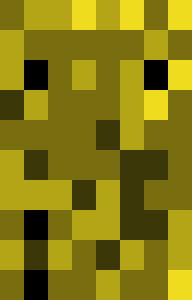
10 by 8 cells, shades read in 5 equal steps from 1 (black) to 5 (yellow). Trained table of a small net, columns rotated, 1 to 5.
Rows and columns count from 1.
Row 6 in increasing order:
2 2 2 3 3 3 3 4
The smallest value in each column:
2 1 3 2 2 2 1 3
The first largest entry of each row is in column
4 1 8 7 6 1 1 4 1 8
